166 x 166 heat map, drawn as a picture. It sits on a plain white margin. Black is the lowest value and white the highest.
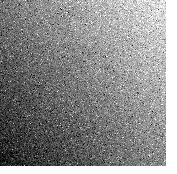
Slope: up to the top right. Ninth with the lowest average: bottom left. Ninth with the highest average: top right. Mirror symmetry: none.
